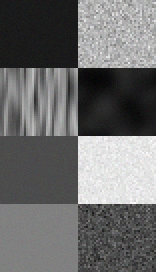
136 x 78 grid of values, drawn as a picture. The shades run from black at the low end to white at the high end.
The table splits into 4 rows of 2 panels. Panel 1,1: very low, flat. Panel 1,2: high, fine-grained. Panel 2,1: middling, streaked downward, strong in contrast. Panel 2,2: very low, smooth, faint in contrast. Panel 3,1: low, flat. Panel 3,2: very high, fine-grained, faint in contrast. Panel 4,1: middling, flat. Panel 4,2: low, fine-grained.
